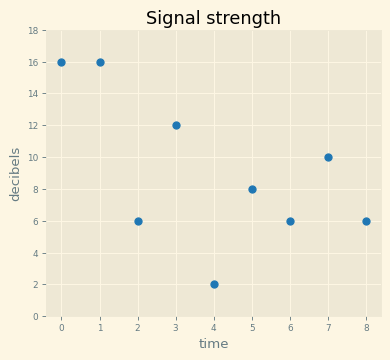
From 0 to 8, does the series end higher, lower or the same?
lower
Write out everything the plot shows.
Title: Signal strength
x-axis: time, ticks 0 1 2 3 4 5 6 7 8
y-axis: decibels, ticks 0 2 4 6 8 10 12 14 16 18
Values:
16 16 6 12 2 8 6 10 6
